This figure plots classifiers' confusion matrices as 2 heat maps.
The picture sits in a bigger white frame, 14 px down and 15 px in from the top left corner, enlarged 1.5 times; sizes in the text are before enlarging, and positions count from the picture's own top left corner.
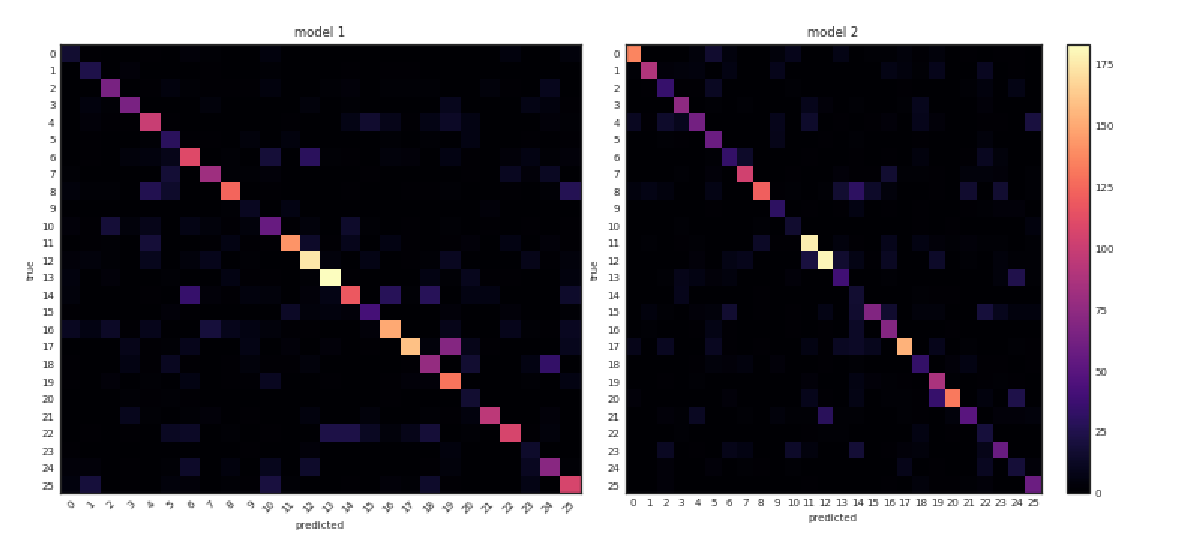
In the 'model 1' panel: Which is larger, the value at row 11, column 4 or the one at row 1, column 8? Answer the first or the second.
the first
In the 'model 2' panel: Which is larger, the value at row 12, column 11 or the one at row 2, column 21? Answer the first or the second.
the first
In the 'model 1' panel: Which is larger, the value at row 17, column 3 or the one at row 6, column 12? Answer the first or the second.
the second
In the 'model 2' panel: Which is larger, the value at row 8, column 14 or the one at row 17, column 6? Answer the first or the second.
the first
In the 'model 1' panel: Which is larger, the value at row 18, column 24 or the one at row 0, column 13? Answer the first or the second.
the first
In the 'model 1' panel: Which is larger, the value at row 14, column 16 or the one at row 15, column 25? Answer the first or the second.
the first
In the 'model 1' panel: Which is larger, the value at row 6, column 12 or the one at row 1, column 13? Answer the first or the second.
the first
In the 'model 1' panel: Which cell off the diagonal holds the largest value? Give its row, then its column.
17, 19
